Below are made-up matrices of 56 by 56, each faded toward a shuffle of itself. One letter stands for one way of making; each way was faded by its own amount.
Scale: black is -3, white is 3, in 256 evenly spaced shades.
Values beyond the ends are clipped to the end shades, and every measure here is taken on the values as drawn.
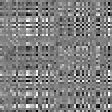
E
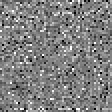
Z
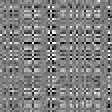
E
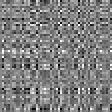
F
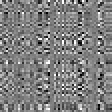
F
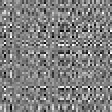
F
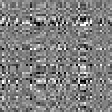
F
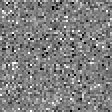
Z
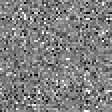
Z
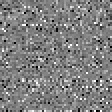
Z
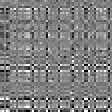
E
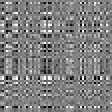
E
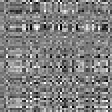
F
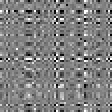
E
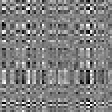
E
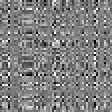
F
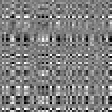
E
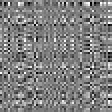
F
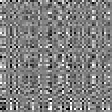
F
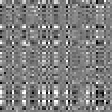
E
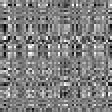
F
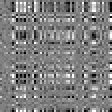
E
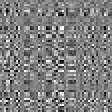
F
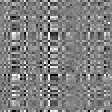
E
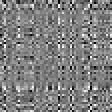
F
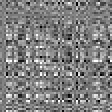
F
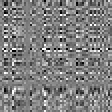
F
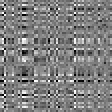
E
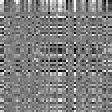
E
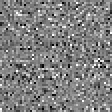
Z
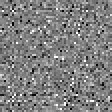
Z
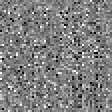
Z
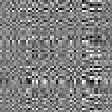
F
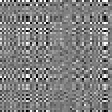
E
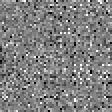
Z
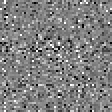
Z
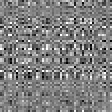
F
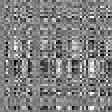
F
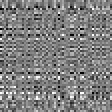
F
